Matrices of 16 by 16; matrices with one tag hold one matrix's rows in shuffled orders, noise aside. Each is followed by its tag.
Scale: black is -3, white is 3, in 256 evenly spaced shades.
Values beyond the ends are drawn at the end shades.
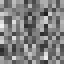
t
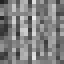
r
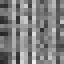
r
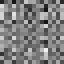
t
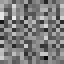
t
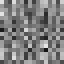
t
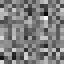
t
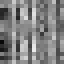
r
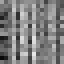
r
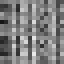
r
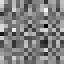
t
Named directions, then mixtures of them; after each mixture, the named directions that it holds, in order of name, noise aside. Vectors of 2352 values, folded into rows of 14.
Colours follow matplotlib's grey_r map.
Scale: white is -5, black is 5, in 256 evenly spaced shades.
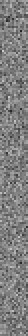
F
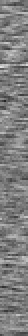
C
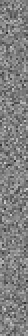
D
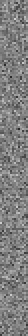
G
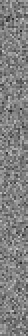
F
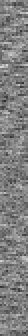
C, F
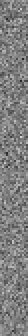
D, F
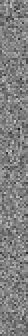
F, G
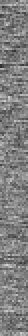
C, F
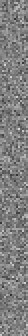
G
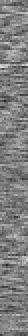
C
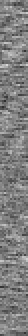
C, F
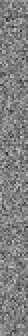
D, F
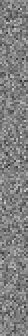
D, F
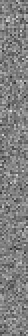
F, G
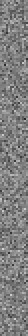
D, G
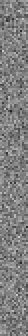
F
